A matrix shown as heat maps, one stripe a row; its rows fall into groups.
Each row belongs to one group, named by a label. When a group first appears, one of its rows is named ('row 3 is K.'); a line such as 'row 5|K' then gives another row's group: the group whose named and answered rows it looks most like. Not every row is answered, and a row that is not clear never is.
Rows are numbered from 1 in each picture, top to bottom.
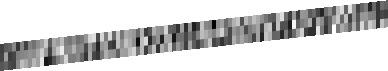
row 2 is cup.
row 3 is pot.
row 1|cup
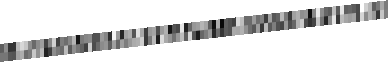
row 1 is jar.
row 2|pot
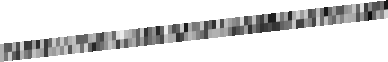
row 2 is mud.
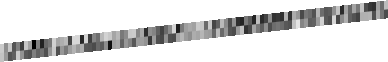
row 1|mud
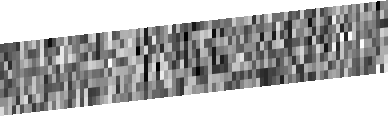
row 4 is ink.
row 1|pot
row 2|jar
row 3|cup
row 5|jar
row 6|pot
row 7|mud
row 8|mud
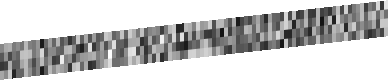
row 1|mud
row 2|pot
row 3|ink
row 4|mud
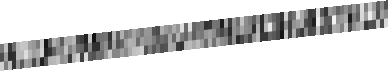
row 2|pot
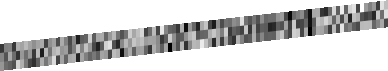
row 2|mud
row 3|jar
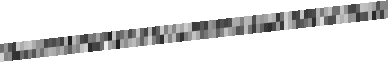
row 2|mud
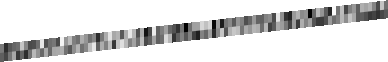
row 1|jar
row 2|cup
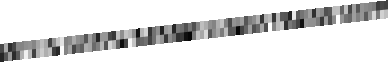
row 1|cup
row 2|ink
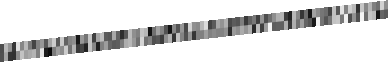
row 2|pot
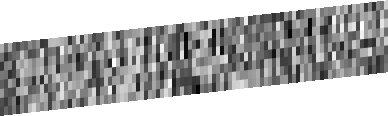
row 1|mud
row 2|jar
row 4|jar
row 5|mud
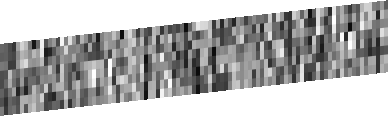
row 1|jar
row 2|pot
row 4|ink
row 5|ink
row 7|pot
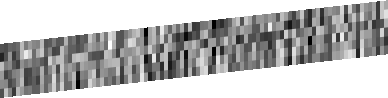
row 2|ink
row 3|mud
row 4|jar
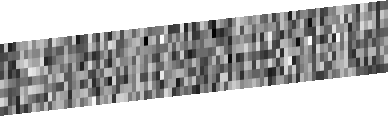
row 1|cup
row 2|pot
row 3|pot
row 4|cup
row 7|mud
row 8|cup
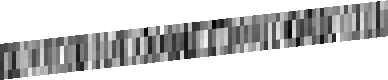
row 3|ink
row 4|cup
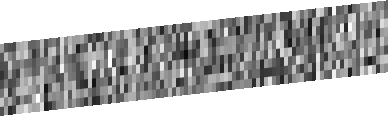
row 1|jar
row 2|ink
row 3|ink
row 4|ink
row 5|pot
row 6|pot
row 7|mud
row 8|pot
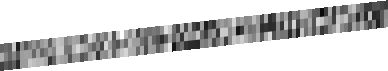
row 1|cup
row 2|mud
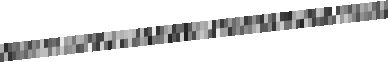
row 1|jar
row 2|cup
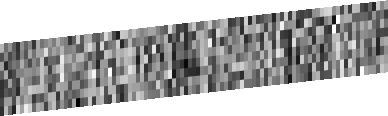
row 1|mud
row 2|cup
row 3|jar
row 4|cup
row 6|cup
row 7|ink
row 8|ink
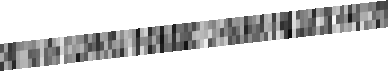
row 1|cup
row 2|jar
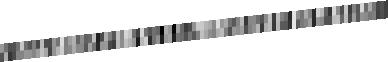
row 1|jar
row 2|cup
